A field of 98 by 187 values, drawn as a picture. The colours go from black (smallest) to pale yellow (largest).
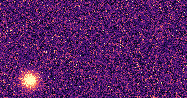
Ninth with the highest average: bottom left. Bumps: one, in the bottom left. Stripes: none. Odd rows or columns: none. Histogram: skewed, a long tail of high values.
